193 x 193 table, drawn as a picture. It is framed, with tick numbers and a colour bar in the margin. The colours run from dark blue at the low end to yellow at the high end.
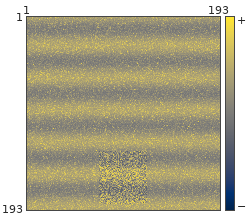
The bottom middle is the roughest part. No single row or column stands out from its neighbours. Stripes running across repeat 6 times from top to bottom. The values follow a bell shape. An odd patch, rougher than its surroundings, sits in the bottom middle.
